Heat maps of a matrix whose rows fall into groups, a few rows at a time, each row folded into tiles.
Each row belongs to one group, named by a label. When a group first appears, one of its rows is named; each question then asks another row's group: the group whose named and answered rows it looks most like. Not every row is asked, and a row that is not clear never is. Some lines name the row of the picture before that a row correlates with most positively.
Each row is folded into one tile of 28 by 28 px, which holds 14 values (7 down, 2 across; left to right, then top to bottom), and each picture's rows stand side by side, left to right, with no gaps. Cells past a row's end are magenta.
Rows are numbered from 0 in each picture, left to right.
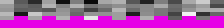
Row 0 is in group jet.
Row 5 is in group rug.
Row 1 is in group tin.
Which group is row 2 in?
rug
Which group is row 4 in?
jet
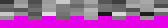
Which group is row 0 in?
tin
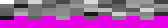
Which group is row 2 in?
rug
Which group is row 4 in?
tin
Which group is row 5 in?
jet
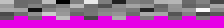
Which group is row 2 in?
rug
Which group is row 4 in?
rug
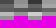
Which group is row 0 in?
tin
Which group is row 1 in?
tin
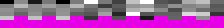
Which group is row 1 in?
rug
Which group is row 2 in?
rug
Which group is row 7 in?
jet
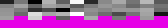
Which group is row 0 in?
rug
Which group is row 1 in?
tin
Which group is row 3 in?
rug
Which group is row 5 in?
jet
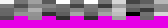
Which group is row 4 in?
jet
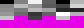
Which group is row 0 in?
rug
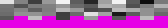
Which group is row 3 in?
tin
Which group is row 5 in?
rug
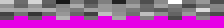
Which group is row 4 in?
rug
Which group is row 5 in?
tin
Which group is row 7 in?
jet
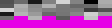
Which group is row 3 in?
tin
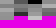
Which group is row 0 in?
jet
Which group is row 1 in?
rug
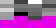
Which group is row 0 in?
jet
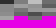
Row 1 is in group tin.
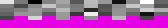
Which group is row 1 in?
rug
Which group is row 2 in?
jet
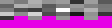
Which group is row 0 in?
tin
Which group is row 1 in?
jet
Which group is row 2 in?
jet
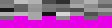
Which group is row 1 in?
jet
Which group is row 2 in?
tin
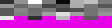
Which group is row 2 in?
tin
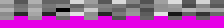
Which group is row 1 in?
jet
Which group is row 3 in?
jet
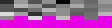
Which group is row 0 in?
tin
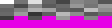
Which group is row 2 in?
tin
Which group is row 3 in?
jet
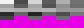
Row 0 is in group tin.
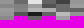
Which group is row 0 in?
jet
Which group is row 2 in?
tin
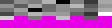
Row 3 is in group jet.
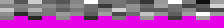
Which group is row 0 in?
jet
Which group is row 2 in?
tin
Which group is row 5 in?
tin
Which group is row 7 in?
tin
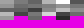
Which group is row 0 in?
jet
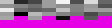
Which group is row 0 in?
jet
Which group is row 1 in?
tin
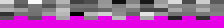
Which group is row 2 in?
jet
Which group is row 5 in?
tin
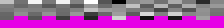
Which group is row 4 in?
rug
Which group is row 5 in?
tin
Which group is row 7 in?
rug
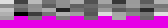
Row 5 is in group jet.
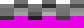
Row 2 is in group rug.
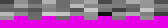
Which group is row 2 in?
tin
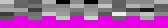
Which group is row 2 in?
rug
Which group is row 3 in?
rug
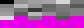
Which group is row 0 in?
rug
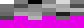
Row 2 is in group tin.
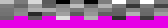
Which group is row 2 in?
rug
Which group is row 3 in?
rug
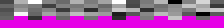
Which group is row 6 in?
rug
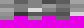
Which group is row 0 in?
jet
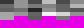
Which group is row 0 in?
tin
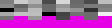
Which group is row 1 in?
jet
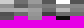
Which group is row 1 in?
jet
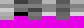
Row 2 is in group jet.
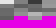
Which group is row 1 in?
tin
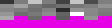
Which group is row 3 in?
rug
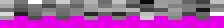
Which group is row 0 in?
jet
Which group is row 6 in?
jet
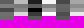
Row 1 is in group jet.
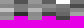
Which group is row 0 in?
jet
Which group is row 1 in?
jet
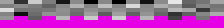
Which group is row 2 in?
rug
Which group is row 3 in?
rug
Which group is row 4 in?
rug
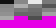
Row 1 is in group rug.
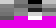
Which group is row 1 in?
tin
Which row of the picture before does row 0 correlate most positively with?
1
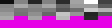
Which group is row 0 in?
rug
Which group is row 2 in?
tin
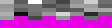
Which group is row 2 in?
tin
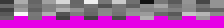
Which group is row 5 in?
rug
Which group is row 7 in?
tin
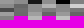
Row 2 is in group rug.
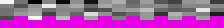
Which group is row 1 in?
rug
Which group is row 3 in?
tin
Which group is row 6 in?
tin
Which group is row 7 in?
jet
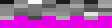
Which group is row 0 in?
rug
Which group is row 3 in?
tin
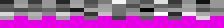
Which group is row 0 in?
tin
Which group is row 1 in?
tin
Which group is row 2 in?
tin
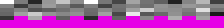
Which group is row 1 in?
tin
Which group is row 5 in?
jet
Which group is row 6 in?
rug
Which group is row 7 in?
jet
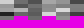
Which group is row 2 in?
jet
